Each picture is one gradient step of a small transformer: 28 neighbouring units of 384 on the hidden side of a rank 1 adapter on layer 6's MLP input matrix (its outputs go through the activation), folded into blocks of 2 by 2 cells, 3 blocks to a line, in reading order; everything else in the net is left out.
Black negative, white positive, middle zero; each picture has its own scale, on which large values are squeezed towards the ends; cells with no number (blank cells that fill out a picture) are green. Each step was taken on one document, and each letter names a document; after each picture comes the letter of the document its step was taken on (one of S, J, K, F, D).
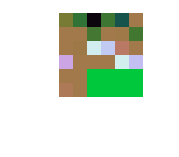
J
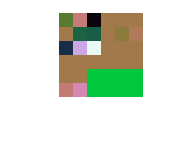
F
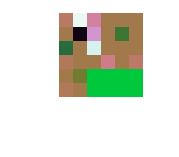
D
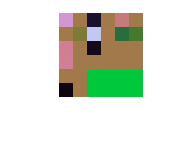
F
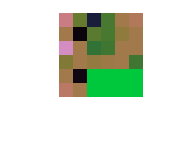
D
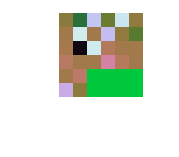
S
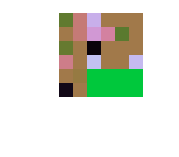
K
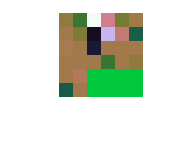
K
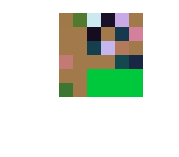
J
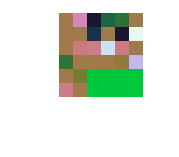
J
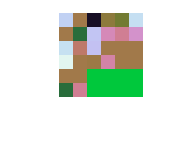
F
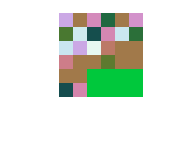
F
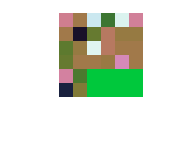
S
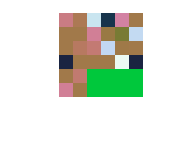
J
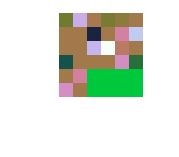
J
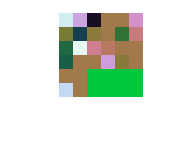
F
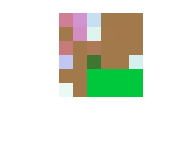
K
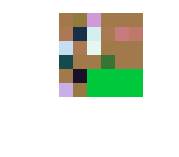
F
